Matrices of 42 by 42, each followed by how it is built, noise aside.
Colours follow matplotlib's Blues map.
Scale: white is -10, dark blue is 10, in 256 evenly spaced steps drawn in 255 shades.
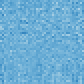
low rank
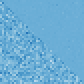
lower triangular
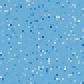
sparse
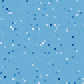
sparse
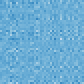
low rank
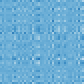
low rank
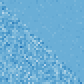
lower triangular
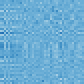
low rank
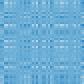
low rank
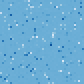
sparse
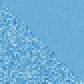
lower triangular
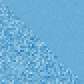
lower triangular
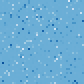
sparse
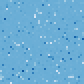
sparse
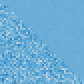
lower triangular
